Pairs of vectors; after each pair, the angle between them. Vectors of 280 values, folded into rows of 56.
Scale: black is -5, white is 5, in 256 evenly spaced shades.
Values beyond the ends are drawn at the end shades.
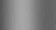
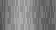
nearly parallel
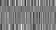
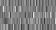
partly opposed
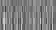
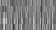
nearly parallel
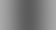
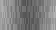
nearly parallel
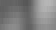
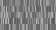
orthogonal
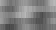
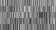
partly aligned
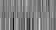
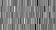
orthogonal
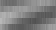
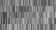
partly opposed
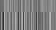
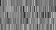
orthogonal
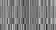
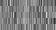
partly opposed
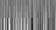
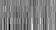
nearly opposite
